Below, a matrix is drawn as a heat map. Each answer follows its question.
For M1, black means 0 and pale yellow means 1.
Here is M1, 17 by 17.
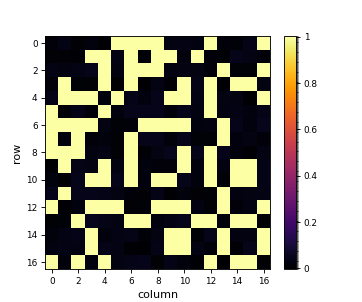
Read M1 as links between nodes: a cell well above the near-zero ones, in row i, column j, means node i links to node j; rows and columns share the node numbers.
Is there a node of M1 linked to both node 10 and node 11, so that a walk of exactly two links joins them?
no
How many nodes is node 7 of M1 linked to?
4
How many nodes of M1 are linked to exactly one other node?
0
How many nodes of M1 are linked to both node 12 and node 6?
6
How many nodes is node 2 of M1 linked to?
6
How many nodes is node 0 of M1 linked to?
6
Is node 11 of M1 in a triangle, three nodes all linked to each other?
no
